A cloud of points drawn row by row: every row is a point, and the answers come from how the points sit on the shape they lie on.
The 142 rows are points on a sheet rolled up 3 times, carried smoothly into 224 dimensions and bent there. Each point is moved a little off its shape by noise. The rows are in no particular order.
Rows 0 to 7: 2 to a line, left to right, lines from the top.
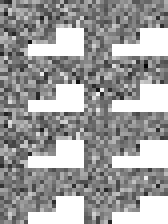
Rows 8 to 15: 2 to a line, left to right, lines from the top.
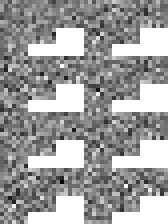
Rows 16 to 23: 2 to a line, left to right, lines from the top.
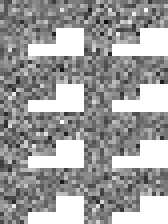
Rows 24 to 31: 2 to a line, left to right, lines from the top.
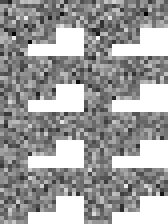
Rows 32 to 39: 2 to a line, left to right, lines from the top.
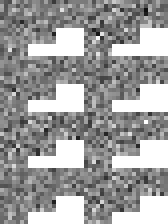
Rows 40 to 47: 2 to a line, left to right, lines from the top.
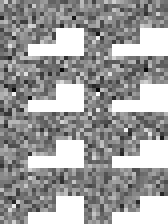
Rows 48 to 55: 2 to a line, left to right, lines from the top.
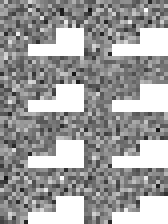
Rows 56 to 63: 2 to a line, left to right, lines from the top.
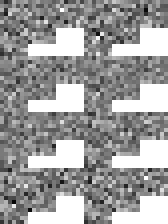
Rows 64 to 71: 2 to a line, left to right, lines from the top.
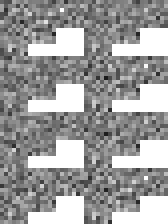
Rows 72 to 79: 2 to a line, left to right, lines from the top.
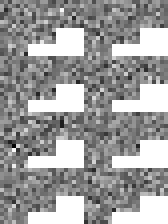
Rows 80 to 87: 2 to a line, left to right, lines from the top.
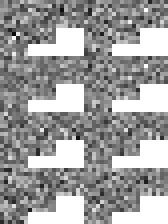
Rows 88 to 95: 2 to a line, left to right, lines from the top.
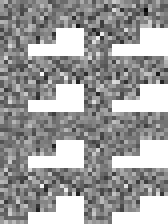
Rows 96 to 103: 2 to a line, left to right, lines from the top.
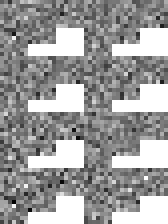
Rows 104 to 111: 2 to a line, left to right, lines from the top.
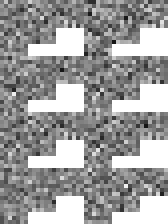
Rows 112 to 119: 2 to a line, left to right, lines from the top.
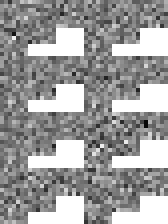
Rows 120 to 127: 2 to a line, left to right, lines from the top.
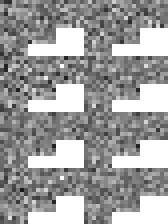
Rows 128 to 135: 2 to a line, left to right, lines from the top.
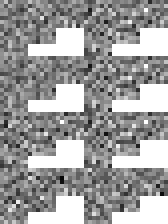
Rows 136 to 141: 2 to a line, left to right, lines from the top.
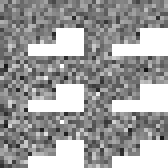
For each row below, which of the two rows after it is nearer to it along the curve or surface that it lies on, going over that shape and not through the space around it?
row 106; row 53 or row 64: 64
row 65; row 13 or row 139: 13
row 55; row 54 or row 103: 103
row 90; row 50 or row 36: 50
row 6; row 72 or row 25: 72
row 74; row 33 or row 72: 72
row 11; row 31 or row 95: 95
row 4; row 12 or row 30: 12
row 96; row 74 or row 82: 82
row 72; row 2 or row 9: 2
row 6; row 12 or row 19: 19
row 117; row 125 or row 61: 61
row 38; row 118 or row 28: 118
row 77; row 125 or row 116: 116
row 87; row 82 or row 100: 82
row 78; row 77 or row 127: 127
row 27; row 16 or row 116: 16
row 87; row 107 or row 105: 107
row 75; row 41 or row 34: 41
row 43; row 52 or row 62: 62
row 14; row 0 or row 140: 0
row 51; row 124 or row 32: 32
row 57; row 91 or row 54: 91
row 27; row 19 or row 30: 30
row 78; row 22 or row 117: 22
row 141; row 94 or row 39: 39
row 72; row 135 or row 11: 135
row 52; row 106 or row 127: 106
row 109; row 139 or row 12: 139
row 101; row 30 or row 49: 30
